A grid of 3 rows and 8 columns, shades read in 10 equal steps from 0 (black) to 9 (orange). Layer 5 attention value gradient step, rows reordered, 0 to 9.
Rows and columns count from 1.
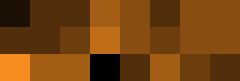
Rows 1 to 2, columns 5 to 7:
5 3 5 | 5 4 5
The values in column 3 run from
3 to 6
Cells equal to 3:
7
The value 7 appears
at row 2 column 4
